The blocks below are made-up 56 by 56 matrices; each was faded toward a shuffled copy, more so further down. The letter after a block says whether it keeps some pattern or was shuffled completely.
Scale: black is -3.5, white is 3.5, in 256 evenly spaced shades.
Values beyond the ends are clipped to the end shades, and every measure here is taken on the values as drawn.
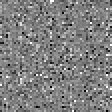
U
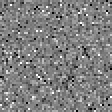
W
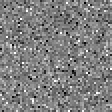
W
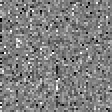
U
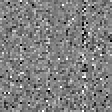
U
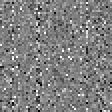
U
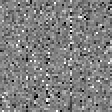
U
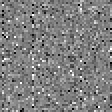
U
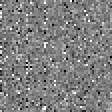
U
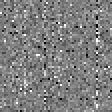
U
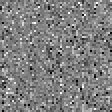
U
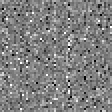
U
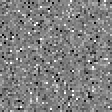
W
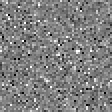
W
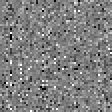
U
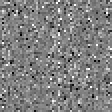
U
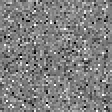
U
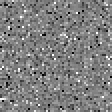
W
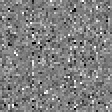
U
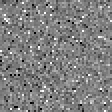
W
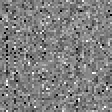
U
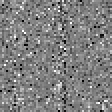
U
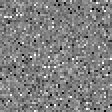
W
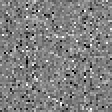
U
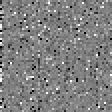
U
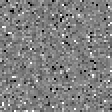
W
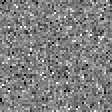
W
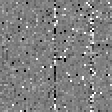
U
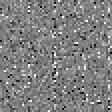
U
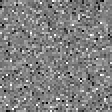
W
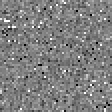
W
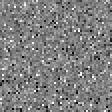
W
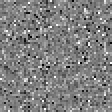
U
